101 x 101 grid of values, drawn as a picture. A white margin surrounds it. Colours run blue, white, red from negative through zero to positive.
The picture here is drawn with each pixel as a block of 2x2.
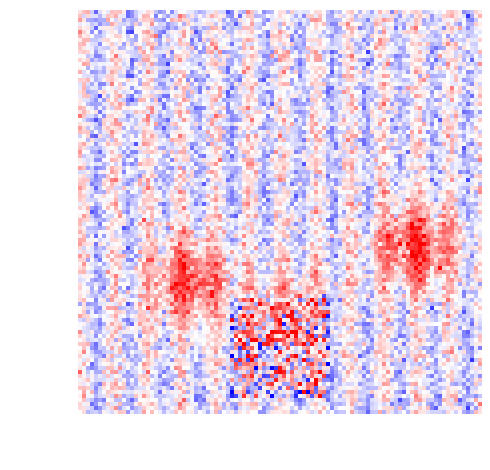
Bumps: three. Stripes: upright, repeating 12 times. Slope: none. Odd patch: rougher, in the bottom middle. Roughest part: bottom middle. Mirror symmetry: none.
